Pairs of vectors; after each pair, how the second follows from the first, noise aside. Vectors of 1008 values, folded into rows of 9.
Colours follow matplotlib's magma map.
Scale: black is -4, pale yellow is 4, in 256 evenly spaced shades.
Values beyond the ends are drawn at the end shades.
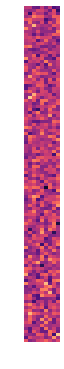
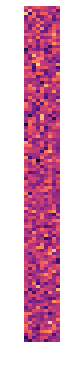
reversed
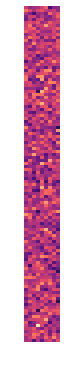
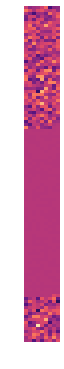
partly zeroed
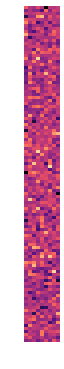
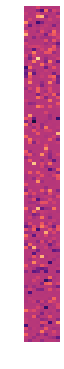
partly zeroed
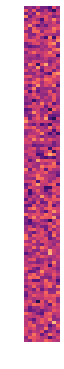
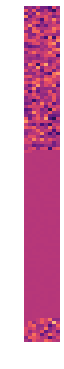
partly zeroed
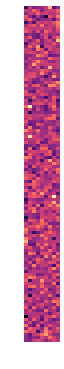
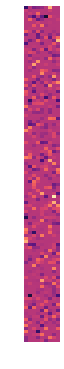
partly zeroed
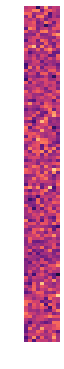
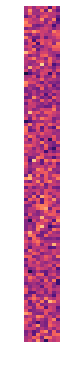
reversed
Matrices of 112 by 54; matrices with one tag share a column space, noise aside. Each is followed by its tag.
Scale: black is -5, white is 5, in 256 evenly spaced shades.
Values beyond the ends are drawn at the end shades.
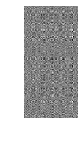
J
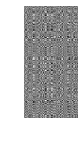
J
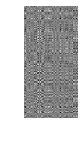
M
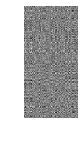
M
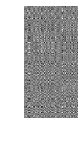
M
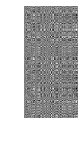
J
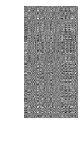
M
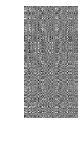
M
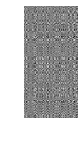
J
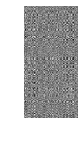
J
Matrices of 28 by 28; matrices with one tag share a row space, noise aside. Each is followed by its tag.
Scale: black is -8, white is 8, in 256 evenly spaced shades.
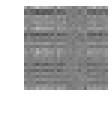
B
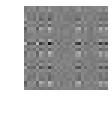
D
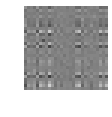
D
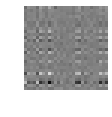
D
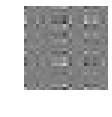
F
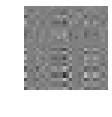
F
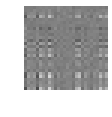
D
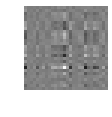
F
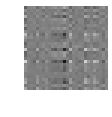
F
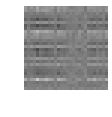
B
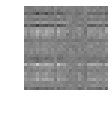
B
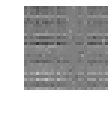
B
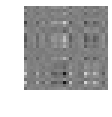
F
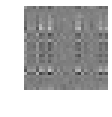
D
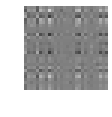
D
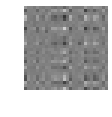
F
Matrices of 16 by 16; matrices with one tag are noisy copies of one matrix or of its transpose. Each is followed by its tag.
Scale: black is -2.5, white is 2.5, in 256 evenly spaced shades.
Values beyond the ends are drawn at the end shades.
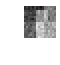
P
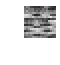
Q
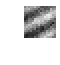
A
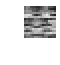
Q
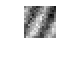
A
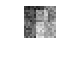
P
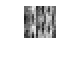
Q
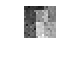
P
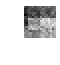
P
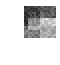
P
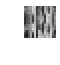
Q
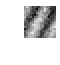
A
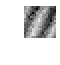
A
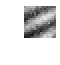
A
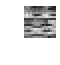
Q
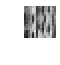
Q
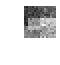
P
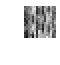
Q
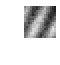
A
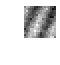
A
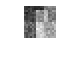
P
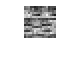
Q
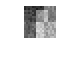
P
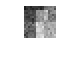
P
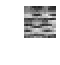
Q
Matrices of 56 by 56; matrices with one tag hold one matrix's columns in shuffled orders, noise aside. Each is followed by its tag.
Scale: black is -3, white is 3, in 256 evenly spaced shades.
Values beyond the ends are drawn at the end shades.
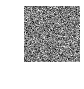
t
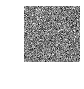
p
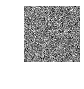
p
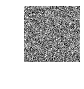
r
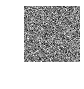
t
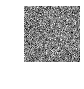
r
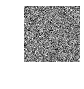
t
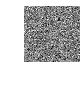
p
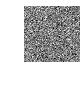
p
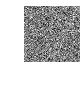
p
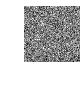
r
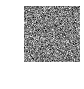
t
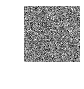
p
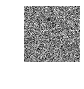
p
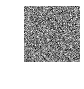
p
